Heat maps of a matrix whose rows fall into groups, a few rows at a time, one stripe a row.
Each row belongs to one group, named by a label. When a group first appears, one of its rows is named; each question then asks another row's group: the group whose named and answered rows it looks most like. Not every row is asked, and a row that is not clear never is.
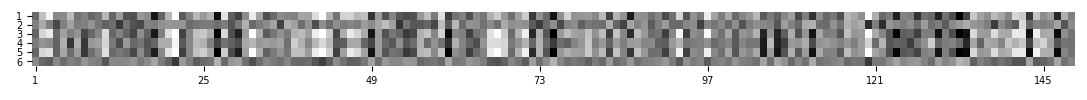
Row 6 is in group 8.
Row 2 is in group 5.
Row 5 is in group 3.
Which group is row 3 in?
3
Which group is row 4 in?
3
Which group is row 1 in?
3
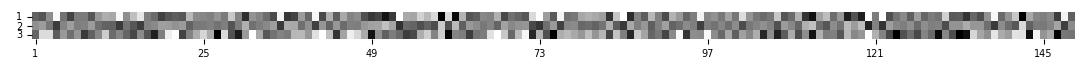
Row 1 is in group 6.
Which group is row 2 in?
5
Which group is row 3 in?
3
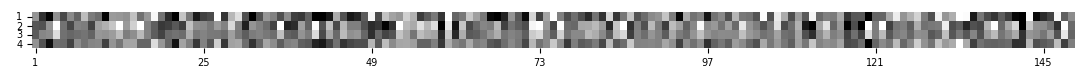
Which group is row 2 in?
6
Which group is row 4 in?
8
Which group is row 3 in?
6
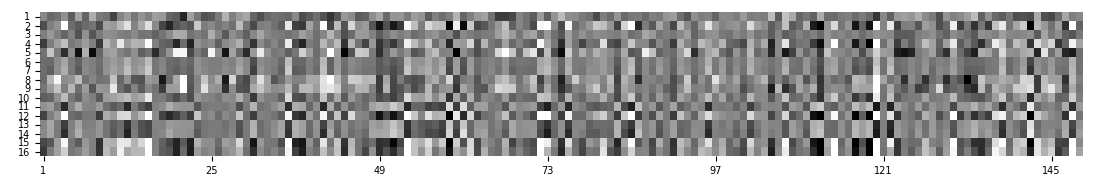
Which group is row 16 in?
6
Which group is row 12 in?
6
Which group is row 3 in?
3
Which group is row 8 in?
3
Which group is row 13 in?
5
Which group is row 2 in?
6
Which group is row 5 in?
3
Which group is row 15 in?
6
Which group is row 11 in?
5
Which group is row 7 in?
6
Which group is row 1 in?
8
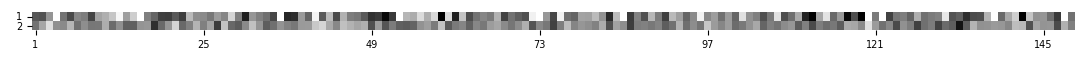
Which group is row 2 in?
3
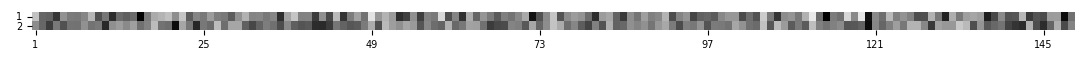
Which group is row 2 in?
8
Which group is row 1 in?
5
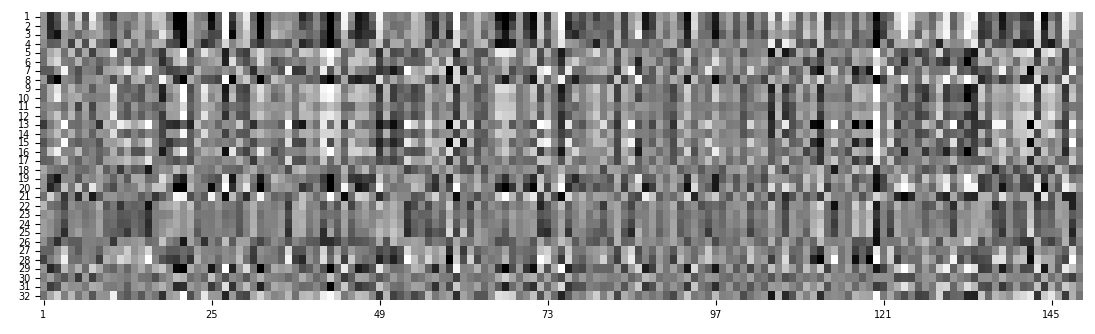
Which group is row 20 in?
8
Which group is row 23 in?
5
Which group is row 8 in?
8
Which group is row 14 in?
3
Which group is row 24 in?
5
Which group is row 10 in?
3
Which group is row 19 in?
8
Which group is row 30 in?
3
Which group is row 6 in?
3
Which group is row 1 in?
8
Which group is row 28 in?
6
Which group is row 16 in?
3
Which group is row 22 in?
5
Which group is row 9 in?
3
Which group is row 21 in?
3
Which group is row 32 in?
3
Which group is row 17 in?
6
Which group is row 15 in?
6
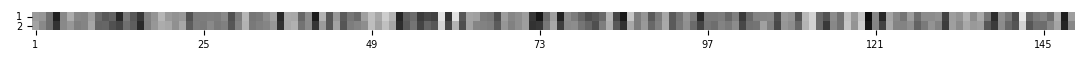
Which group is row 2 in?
5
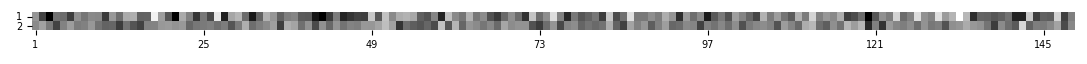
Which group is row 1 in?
8
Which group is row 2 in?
5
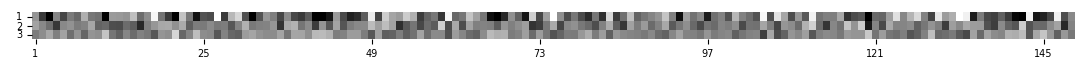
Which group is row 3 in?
3
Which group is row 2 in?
5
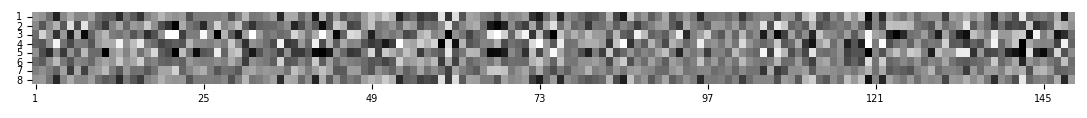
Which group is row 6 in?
6
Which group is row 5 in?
8
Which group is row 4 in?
6
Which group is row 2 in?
8
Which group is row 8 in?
5
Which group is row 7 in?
3
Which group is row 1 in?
5
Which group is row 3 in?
3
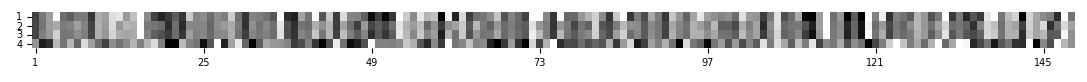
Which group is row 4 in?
8
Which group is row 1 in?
6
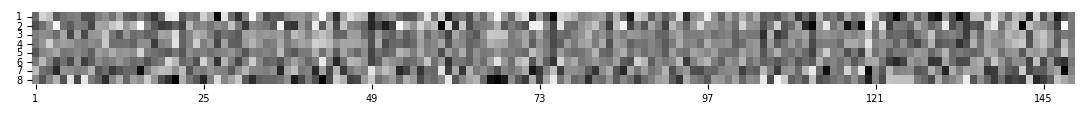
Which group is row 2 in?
6
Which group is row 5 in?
6
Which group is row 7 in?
5
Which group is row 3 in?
3
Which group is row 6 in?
3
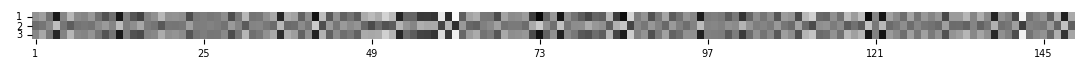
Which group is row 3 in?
5
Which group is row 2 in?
6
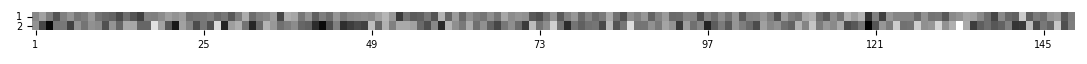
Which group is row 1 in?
5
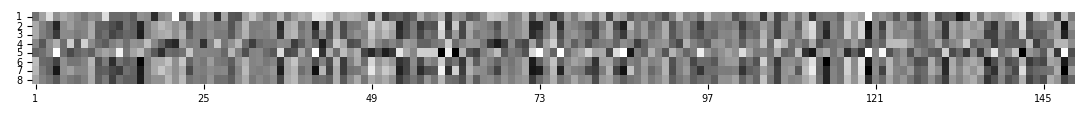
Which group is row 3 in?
5
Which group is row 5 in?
6
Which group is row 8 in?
5
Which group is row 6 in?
5
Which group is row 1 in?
3
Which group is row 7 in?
5
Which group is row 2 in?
5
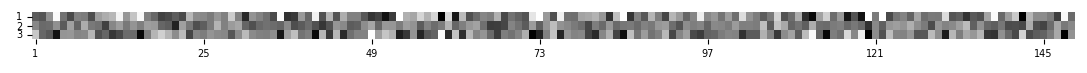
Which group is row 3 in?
5
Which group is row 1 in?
6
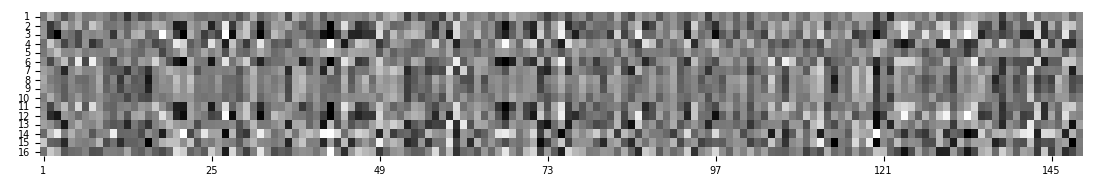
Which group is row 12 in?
8
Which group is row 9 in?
5
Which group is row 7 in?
5
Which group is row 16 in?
3
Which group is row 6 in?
8
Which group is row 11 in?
8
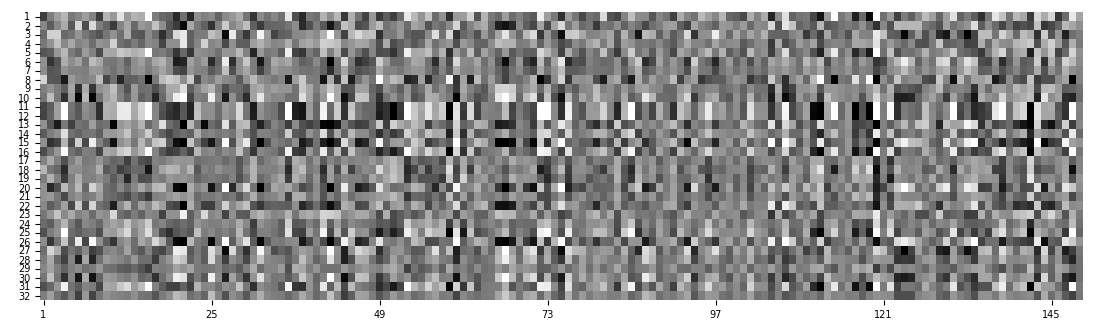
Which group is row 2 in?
8
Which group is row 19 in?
5
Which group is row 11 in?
6
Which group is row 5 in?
6
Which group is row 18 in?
5
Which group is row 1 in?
6
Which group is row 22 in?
8
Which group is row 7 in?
8
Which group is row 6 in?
8
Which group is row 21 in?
5
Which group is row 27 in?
3
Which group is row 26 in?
8
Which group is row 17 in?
5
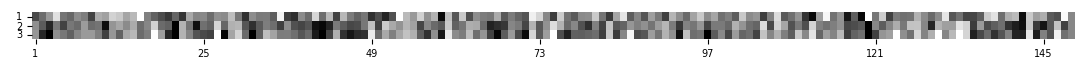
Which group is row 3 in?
8
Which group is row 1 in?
6
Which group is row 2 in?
8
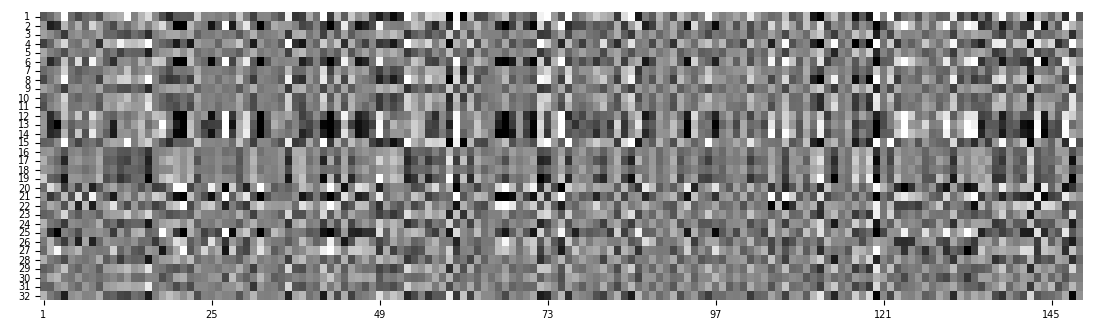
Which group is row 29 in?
6
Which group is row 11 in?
6
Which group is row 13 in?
8
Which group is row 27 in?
3
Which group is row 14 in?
8
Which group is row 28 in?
5
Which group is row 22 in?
3
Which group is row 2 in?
8
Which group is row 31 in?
6
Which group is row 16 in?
5
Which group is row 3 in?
5
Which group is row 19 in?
5
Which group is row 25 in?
8
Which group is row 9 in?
5
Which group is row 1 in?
6
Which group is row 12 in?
8
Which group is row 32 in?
5
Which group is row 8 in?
6
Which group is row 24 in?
5
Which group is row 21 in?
8
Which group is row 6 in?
8
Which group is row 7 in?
6
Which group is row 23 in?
6
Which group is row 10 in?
6
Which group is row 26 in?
3
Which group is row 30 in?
3
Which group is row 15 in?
6
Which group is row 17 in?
5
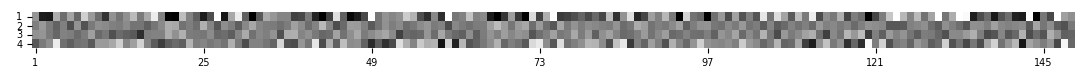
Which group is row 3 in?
5
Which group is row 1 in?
8
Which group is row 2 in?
3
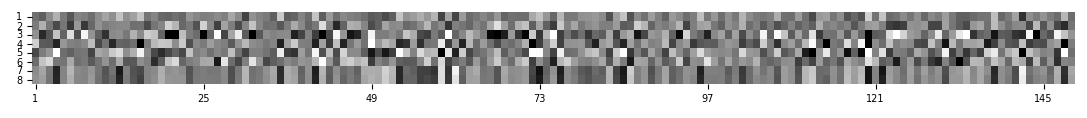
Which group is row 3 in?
8
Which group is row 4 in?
5
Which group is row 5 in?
6
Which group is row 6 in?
3
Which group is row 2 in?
3
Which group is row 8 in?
5
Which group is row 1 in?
6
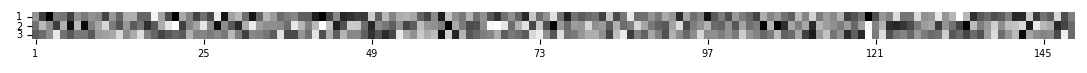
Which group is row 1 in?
8
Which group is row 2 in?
3
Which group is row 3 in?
6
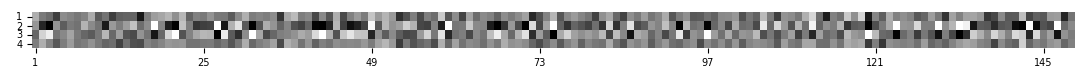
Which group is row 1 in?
5
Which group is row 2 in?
8
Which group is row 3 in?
3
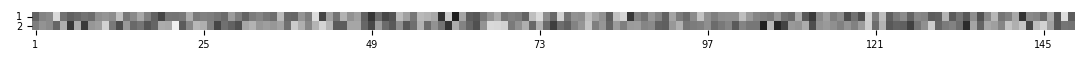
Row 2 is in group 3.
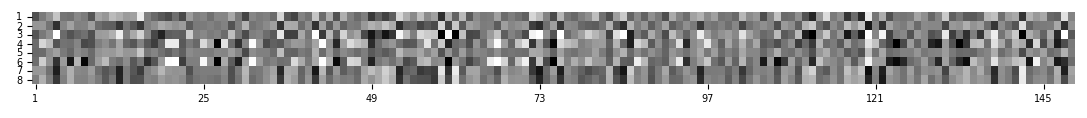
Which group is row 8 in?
5
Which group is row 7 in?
5
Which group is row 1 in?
6
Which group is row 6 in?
3
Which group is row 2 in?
5
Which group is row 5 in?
6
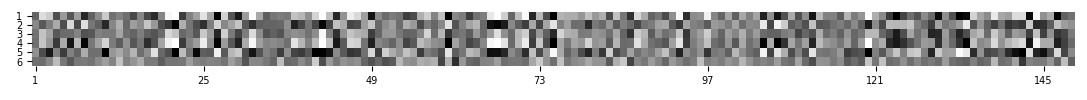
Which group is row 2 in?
8
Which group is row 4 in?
3
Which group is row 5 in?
8
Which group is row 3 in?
3
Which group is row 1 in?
3
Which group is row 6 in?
6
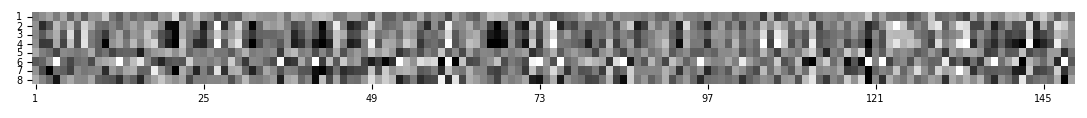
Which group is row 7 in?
8
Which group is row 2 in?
8
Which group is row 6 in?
6
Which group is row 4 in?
8
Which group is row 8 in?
5
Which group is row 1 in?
3
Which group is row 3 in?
8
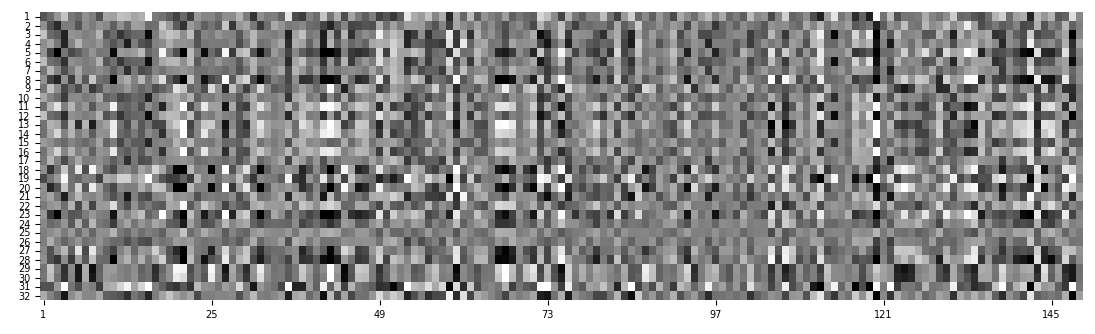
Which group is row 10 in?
5
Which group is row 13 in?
3
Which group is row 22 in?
3
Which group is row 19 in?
6
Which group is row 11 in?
3
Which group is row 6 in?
5
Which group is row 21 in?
5
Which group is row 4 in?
5
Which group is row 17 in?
5
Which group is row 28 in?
8
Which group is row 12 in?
5
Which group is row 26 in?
5
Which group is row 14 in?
3
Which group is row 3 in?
5
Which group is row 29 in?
3
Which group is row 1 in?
6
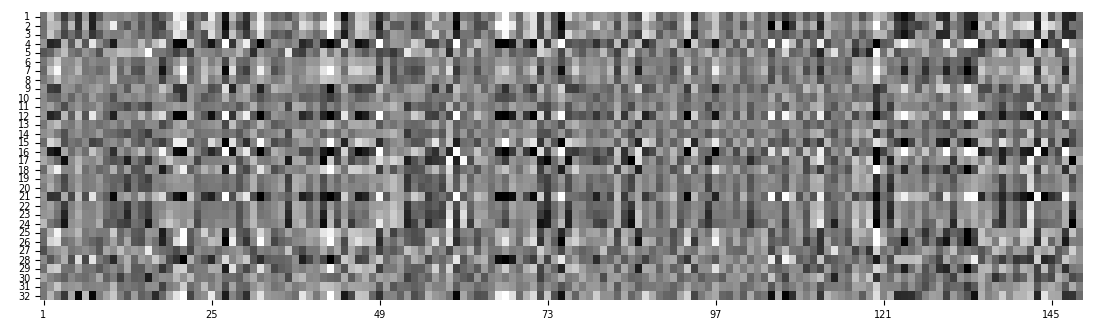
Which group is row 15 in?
3
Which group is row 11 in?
5
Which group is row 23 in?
5
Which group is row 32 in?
3
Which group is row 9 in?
8
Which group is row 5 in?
6
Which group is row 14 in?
5
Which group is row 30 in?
5
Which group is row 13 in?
3
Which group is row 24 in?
5
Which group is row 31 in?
3
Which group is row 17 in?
5
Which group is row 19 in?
5
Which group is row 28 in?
8
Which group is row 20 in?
5
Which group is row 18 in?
3
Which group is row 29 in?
3
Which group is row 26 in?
3
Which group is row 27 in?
6
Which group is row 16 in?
8
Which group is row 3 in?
3
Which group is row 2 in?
3
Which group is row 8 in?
3
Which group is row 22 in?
5
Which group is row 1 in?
3
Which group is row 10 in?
8
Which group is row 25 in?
3
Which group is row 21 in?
8
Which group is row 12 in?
8
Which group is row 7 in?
3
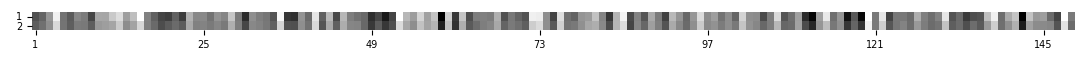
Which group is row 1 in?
6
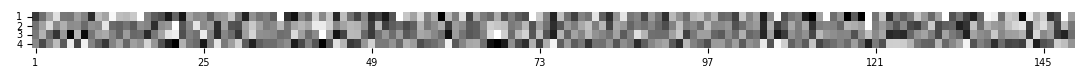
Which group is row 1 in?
6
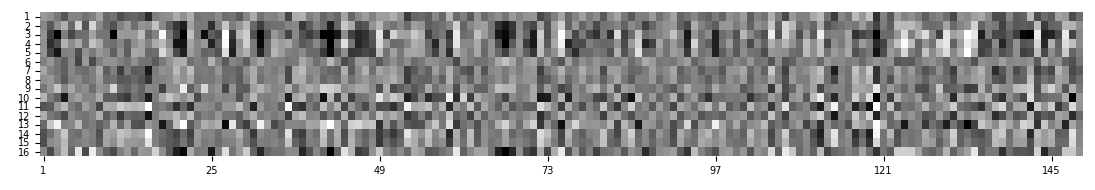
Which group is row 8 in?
5
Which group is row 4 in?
8
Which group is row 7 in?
5
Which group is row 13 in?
3
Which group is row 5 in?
8
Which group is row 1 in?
5
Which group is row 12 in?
5
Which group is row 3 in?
8
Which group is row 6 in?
3
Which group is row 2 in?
8
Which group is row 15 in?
6
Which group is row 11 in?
6
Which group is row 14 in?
6
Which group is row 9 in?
3
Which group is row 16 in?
8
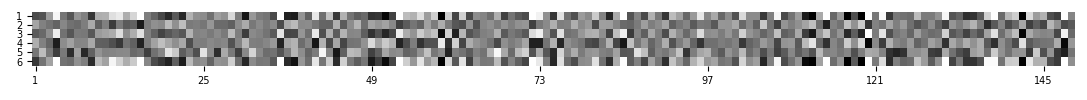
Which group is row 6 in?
6
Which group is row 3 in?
6
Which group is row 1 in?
6
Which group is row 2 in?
5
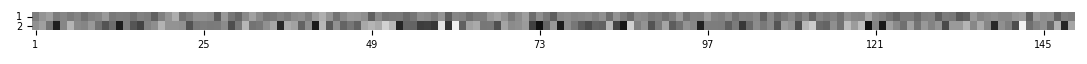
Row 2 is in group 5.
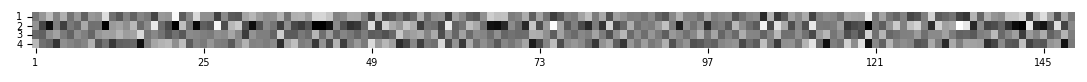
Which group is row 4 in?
5
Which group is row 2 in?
8
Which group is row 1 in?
3
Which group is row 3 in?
6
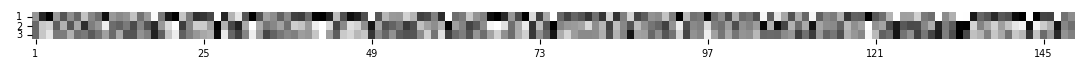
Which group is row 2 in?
3
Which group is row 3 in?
3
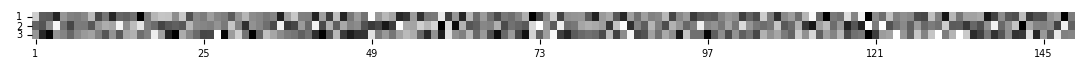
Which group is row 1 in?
5
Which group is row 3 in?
8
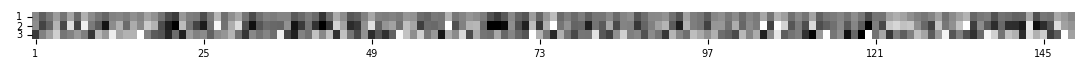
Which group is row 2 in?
8
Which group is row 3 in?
6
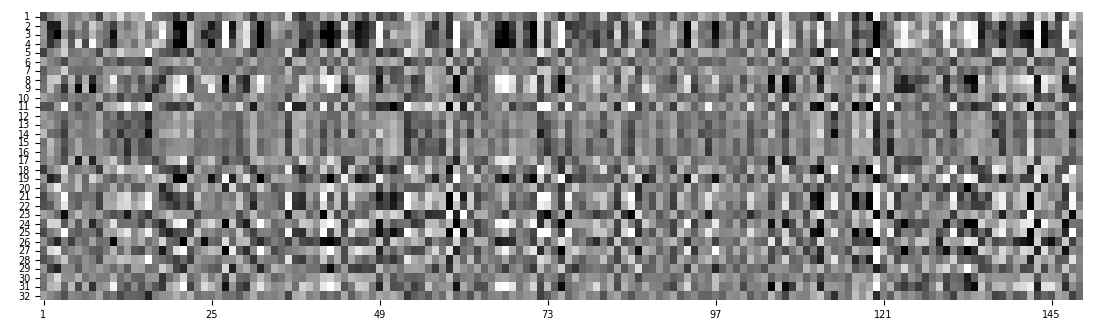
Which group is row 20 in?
3
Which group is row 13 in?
5
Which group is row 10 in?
5
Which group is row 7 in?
6
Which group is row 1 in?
6
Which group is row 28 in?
6
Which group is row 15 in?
5
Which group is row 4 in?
8
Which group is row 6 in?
5
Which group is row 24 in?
3
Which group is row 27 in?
3
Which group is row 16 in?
5
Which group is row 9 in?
3
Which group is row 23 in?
5
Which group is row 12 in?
5
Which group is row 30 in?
3
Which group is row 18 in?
6
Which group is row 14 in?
5
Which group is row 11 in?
6
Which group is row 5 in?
6
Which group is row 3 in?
8
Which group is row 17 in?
3
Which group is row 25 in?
6
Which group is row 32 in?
5
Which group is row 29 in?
8
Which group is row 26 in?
8
